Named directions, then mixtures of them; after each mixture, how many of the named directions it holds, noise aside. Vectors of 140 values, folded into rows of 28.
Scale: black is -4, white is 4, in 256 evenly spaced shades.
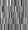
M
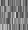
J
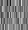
one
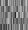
one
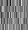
one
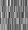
two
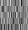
two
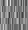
two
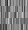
two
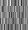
one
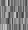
two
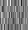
one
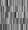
two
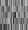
one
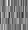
two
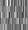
two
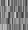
two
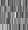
one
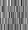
one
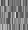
one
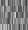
one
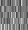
two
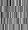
one
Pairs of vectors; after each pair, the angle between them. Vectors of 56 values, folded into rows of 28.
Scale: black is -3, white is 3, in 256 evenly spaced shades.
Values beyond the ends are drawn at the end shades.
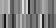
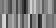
partly opposed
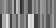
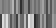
nearly parallel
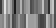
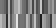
orthogonal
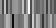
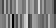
partly aligned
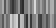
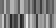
nearly opposite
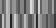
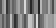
nearly opposite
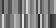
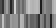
partly aligned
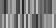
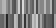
nearly opposite
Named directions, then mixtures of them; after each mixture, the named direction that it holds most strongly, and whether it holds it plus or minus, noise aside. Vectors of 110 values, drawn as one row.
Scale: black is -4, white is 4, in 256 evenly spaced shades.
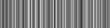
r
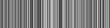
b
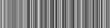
r, minus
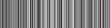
b, plus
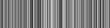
b, plus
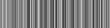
r, minus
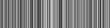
b, plus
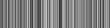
b, plus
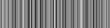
r, minus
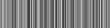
r, minus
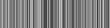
b, minus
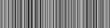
r, minus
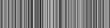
b, plus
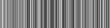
b, minus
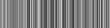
b, minus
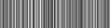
r, plus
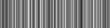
r, plus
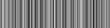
r, minus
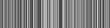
b, plus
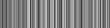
r, plus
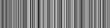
r, plus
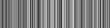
b, plus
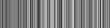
b, plus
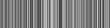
b, plus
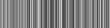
b, minus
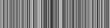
b, minus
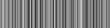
r, minus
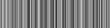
r, minus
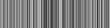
b, minus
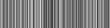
b, minus
